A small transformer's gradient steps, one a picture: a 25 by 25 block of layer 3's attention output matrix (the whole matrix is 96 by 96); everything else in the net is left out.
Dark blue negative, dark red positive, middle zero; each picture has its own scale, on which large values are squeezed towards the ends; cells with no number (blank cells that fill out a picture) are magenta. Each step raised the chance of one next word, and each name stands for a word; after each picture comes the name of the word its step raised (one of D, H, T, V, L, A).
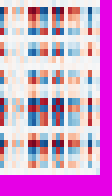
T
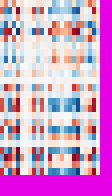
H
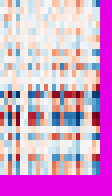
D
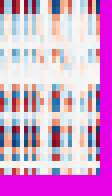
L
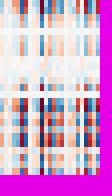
L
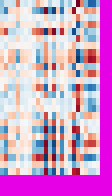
H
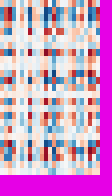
T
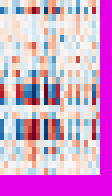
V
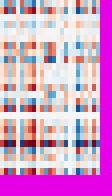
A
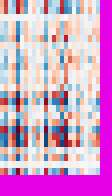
L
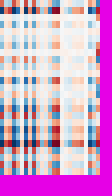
A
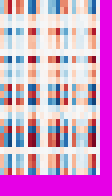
L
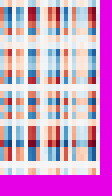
T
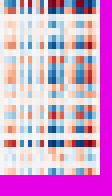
A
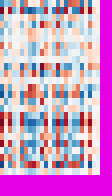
D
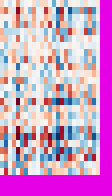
H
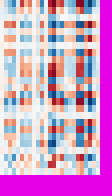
L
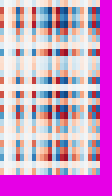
T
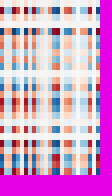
H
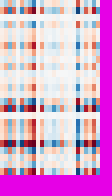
A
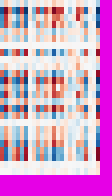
T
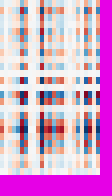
V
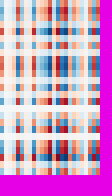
H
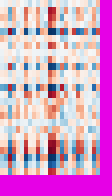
H
